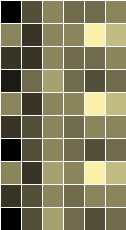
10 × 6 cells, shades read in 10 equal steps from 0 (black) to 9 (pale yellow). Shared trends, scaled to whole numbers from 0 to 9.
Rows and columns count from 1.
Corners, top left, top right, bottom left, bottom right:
0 5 0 4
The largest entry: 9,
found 3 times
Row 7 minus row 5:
-5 1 0 -1 -6 -3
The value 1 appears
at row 4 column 1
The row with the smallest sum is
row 7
